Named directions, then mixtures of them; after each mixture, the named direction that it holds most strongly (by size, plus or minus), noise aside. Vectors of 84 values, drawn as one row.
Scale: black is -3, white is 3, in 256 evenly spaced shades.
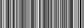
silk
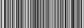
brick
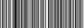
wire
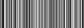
brick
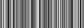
silk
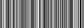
silk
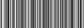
silk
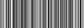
silk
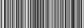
brick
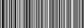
brick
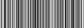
brick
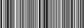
wire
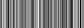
silk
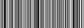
silk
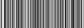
brick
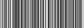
wire
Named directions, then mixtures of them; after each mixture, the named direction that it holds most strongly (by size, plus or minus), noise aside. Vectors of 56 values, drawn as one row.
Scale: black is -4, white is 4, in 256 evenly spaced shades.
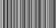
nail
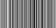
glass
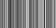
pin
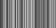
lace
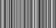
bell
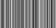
bell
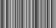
bell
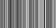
pin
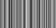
bell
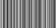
nail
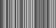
lace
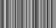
bell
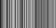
lace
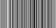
glass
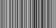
glass
